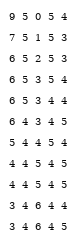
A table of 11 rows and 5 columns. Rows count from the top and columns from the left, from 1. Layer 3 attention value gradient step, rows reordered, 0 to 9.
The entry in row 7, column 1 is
5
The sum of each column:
59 49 38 49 46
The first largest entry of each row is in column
1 1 1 1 1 1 1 3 3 3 3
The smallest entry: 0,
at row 1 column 3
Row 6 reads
6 4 3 4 5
